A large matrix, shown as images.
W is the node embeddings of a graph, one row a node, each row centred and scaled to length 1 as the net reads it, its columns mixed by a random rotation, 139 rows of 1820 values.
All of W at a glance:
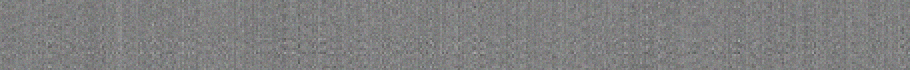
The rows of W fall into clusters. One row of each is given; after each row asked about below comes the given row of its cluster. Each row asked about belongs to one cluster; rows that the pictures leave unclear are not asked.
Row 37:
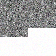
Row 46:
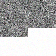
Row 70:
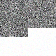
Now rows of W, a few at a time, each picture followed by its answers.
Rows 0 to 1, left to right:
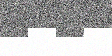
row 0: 70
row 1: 46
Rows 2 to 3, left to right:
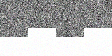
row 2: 46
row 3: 37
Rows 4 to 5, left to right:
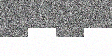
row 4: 37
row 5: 70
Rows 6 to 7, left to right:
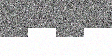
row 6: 70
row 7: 46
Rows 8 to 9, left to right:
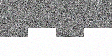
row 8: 46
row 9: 37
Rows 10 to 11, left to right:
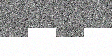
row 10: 70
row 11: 37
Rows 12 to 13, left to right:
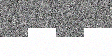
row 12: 37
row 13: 70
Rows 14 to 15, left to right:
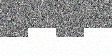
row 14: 37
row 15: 70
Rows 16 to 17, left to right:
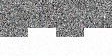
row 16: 70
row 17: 46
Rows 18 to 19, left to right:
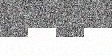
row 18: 46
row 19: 37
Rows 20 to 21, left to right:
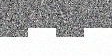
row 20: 37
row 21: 70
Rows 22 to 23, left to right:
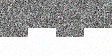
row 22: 46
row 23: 46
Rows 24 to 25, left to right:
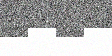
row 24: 37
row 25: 46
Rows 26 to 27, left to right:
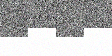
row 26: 70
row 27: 46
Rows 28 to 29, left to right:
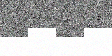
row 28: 70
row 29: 37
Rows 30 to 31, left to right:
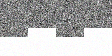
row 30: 46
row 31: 37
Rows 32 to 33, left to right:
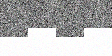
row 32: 46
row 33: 37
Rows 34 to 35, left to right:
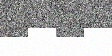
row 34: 37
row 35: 70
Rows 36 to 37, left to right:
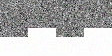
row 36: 70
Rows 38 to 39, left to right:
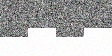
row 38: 37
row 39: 46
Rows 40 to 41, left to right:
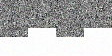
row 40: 37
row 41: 70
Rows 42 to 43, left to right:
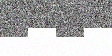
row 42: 46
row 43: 70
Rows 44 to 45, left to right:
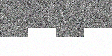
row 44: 46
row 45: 70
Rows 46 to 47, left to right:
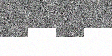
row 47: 37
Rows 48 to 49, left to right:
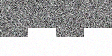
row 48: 46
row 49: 70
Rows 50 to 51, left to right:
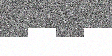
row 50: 46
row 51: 70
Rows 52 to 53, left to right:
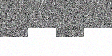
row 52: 37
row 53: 37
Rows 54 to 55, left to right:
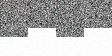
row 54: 46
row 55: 70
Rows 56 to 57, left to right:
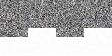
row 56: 37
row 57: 70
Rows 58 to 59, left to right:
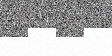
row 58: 37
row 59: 46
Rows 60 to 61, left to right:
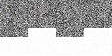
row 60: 37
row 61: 46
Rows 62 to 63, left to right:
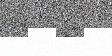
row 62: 70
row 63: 37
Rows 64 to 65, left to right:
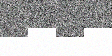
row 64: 46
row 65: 37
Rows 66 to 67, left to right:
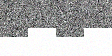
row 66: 37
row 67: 70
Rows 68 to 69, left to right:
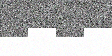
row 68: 46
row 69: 46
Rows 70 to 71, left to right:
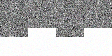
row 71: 37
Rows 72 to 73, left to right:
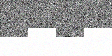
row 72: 46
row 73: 37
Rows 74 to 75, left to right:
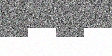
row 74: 70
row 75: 70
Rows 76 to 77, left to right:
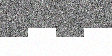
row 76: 37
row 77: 70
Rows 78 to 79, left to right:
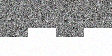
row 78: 37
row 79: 37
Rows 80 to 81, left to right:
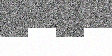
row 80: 70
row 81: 70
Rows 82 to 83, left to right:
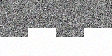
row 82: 70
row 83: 37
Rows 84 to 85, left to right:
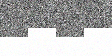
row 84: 46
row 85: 46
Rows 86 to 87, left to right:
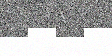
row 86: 46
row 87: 70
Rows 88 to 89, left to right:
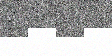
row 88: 37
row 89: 46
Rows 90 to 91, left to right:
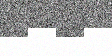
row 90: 46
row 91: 37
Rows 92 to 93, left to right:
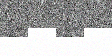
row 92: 37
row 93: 37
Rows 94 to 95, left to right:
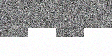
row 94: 46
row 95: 37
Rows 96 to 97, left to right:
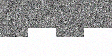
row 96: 37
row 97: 70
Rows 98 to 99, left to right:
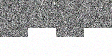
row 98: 37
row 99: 70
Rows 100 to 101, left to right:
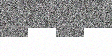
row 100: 46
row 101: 46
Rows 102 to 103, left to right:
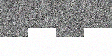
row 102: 37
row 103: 70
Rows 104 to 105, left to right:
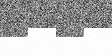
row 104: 46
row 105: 46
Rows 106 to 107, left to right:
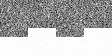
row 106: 46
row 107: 46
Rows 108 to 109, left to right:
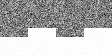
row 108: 70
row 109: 37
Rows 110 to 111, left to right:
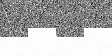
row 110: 70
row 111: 70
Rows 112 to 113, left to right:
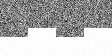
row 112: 46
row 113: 37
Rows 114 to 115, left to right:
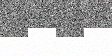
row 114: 70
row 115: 70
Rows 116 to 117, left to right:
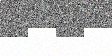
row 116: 37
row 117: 70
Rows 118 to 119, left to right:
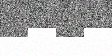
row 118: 46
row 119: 37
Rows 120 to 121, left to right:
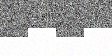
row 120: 37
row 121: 70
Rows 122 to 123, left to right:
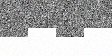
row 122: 46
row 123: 37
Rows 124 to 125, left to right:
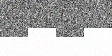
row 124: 46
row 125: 37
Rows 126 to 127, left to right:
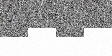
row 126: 37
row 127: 46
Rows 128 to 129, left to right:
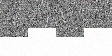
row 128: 37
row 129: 70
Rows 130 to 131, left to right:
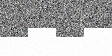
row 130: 70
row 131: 46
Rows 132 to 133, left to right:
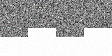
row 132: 70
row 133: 46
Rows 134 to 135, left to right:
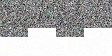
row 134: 70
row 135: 70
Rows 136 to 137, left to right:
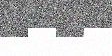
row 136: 70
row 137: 46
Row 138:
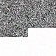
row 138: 37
